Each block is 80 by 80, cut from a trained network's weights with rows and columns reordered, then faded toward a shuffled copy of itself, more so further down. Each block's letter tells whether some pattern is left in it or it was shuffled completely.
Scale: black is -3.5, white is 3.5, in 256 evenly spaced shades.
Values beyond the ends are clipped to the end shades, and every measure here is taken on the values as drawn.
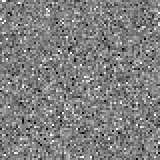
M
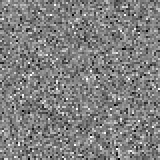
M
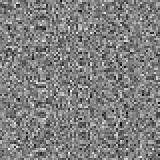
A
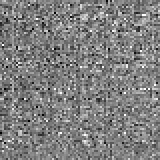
A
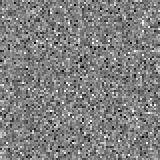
M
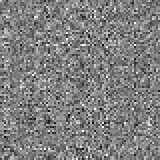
A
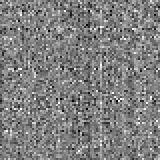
A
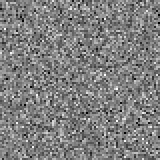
M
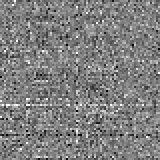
A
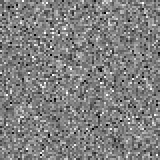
M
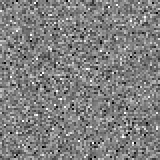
M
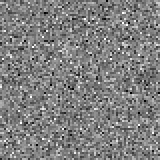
M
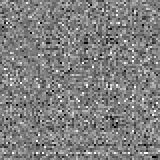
A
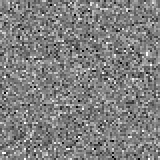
M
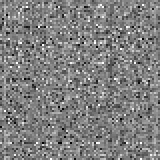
A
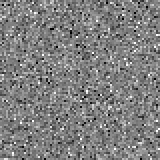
M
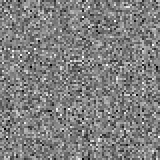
A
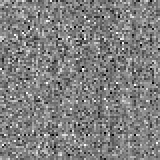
A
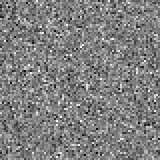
M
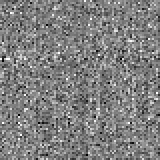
A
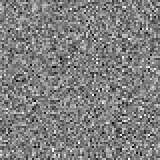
A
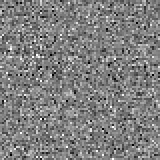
A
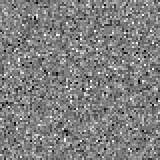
M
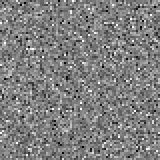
M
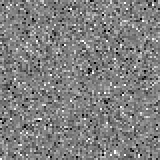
M
